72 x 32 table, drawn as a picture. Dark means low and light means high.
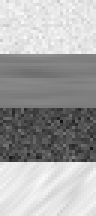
It is made of 4 by 1 panels. Panel 1,1: very high, fine-grained, faint in contrast. Panel 2,1: middling, streaked across, faint in contrast. Panel 3,1: low, fine-grained. Panel 4,1: very high, slanting up to the right, faint in contrast.
